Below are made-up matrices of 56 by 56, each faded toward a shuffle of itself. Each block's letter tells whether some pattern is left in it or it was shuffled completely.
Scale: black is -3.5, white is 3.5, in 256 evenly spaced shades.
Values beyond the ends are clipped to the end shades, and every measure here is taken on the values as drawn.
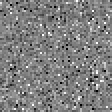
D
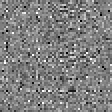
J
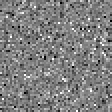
D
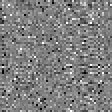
J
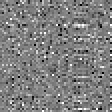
J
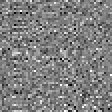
J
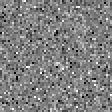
D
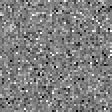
D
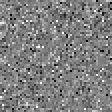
D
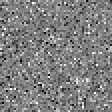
D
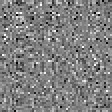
J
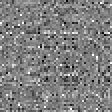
J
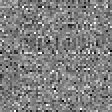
J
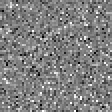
D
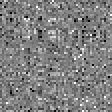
J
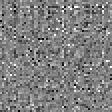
J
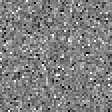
D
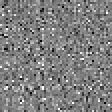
J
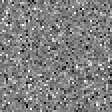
D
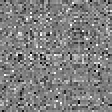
J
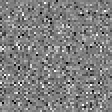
J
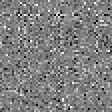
J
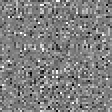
J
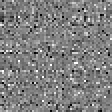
J
